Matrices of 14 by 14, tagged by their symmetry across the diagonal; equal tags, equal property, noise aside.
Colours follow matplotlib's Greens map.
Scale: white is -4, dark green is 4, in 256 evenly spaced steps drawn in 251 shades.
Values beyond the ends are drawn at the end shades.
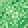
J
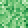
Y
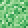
J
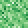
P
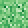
Y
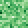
Y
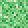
J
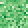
Y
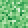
P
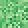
P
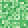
J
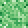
P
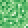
J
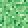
P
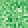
P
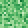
Y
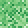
J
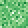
J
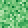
Y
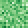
P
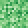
P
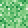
Y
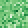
P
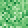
Y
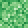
J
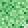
J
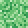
J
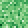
Y
